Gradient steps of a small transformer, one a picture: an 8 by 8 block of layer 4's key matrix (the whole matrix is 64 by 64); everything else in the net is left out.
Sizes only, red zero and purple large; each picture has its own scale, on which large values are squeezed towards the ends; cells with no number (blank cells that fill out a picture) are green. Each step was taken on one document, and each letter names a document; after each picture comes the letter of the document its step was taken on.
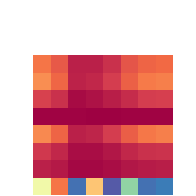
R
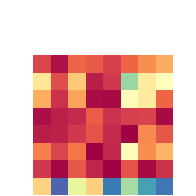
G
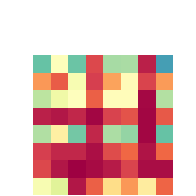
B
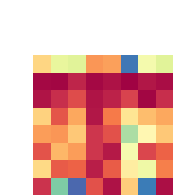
G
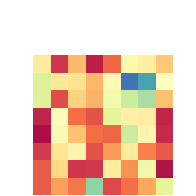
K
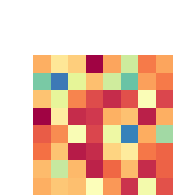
K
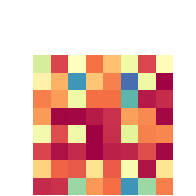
K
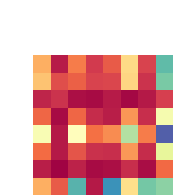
R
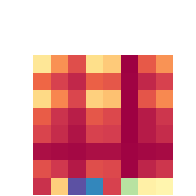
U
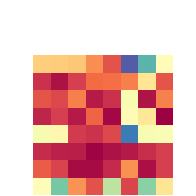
B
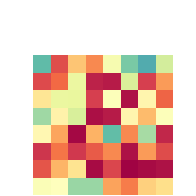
B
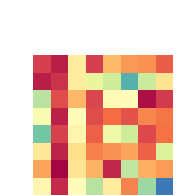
K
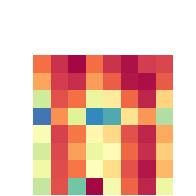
U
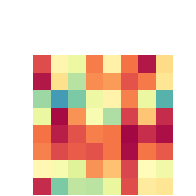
U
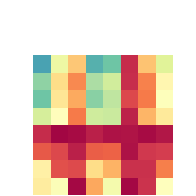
U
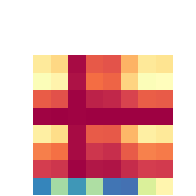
R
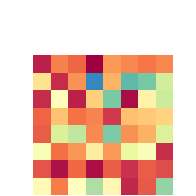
K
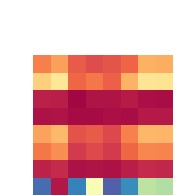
R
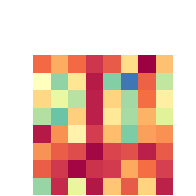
K
